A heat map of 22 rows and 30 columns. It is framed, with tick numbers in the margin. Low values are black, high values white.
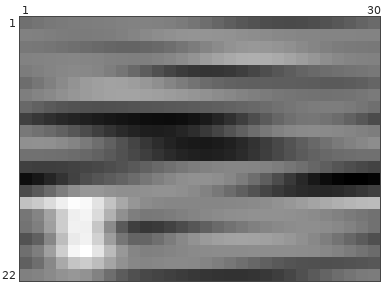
Bumps: one, in the bottom left. Ninth with the highest average: bottom left. Grain: streaks across. Calmest part: top left.
